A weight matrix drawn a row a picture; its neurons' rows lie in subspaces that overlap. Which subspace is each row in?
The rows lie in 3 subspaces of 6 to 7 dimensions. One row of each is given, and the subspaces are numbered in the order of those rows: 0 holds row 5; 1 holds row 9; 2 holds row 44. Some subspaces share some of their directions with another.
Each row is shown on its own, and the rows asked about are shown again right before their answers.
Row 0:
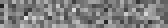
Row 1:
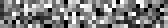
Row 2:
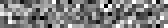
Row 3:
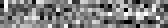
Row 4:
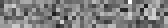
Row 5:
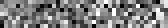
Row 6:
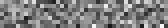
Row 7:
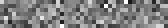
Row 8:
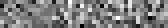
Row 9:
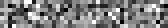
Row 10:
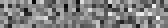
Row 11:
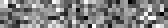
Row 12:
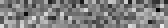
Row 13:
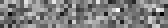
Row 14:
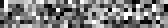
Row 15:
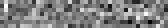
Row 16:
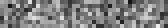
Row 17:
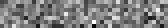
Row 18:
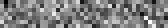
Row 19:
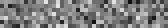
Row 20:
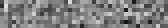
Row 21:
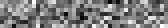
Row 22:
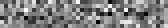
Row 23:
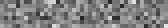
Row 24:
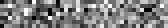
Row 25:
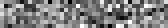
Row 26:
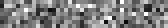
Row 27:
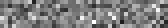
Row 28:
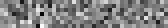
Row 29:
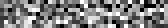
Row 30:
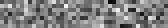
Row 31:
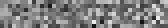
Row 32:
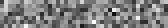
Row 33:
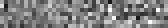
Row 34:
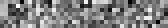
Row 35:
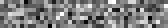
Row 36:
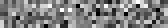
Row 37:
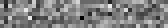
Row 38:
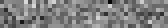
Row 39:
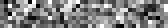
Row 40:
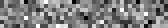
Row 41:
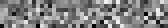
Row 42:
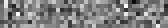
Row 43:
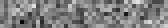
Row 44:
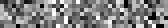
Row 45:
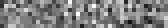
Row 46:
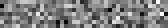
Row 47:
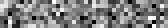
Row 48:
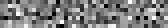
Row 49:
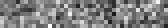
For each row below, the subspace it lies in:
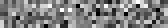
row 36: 0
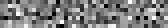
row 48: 2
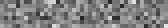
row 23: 2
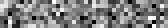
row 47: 1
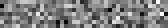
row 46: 2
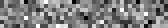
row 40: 2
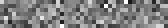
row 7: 2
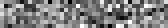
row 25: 2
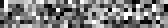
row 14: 0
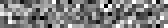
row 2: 2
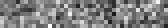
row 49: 0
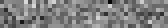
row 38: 1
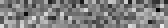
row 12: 1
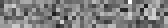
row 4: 2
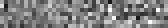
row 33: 1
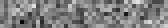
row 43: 0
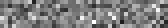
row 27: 1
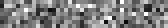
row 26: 0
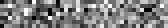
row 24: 0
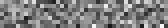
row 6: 2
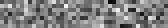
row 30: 0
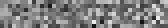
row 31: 0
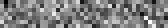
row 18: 2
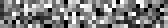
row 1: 0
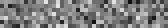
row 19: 2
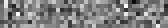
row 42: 0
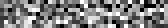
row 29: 2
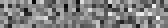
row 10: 0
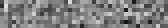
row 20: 0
